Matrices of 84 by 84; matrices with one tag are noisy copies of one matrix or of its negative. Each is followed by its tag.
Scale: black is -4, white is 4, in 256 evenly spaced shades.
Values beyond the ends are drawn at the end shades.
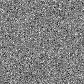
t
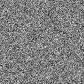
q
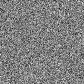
t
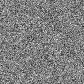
q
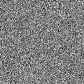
t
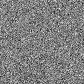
t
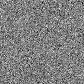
t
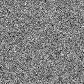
q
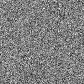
t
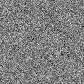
q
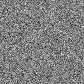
q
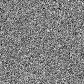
t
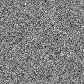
q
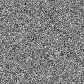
q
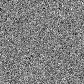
t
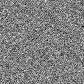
q
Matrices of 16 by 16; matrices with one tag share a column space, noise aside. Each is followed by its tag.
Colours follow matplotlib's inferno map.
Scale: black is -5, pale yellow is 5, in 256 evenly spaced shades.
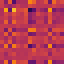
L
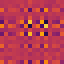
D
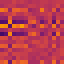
D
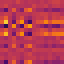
D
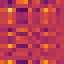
L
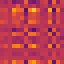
L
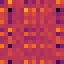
L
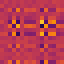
D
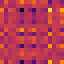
L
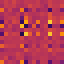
D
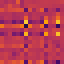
D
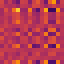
L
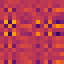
D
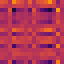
L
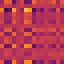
L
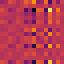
L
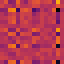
L
